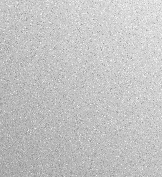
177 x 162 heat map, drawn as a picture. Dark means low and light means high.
Mirror symmetry: none. Slope: up to the top right. Ninth with the highest average: top right. Ninth with the lowest average: bottom left. Stripes: none. Histogram: bell-shaped.
